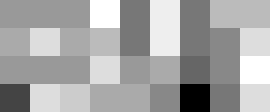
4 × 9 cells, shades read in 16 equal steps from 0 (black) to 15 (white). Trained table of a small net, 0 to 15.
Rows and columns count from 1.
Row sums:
92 93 88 77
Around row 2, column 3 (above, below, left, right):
9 9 13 11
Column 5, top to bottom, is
7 7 9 10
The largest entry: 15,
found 2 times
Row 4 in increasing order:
0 4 7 8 10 10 12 13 13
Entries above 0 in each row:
9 9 9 8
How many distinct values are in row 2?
6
